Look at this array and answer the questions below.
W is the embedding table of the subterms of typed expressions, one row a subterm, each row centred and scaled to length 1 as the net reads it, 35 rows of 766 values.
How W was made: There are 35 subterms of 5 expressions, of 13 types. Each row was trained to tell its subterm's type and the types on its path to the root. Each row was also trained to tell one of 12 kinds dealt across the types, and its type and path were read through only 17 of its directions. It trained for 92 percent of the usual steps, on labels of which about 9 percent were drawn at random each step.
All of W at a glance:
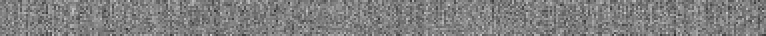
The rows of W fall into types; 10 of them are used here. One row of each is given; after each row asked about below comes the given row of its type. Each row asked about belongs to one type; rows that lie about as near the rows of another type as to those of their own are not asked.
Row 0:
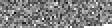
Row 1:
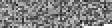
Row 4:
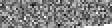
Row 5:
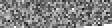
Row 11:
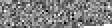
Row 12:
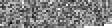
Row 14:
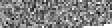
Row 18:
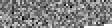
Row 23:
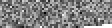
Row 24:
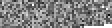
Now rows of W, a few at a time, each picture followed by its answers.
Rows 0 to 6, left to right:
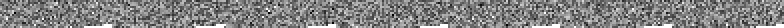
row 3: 1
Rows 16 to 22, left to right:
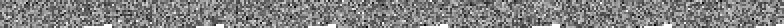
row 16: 24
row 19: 5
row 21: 23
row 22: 5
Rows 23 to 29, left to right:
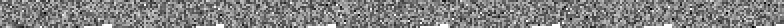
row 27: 1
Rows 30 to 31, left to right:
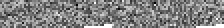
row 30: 24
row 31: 0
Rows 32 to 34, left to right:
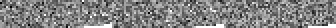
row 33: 23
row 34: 24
